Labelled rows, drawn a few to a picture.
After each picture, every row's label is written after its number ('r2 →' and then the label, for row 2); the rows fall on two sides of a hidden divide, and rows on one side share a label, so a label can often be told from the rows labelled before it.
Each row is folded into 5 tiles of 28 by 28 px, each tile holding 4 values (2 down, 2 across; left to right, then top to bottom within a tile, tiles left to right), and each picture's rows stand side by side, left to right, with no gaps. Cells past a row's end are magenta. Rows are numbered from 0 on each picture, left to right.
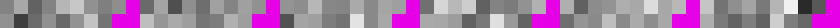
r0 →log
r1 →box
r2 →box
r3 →box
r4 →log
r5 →log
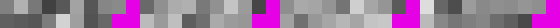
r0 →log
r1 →box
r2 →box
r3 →log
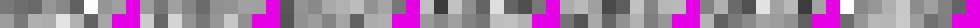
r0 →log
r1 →box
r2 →box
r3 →box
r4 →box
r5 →log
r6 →log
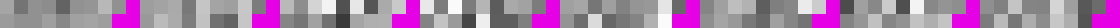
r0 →box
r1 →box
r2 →box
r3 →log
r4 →box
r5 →box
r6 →box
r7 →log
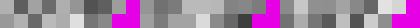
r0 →log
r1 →log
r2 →box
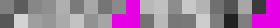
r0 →log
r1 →log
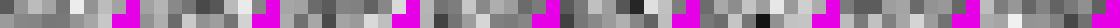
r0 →box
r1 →box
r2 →box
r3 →log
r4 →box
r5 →box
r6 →log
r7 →log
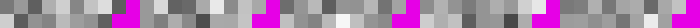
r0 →log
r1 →box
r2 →log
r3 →box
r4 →box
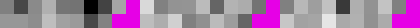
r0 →log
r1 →log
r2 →box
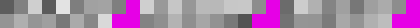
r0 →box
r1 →log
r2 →box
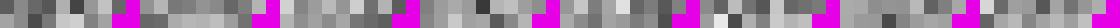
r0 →log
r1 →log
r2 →log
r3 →box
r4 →log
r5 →box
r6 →box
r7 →box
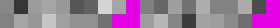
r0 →log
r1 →log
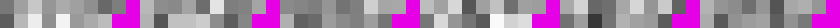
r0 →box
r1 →log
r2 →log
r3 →box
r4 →log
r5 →log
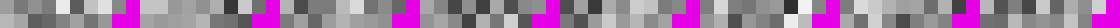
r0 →log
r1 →log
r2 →log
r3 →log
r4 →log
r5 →box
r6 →box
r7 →log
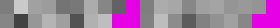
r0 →box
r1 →box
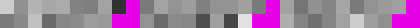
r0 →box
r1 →box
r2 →log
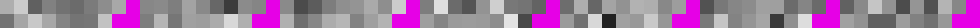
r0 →box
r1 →box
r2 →log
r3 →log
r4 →box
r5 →box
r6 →box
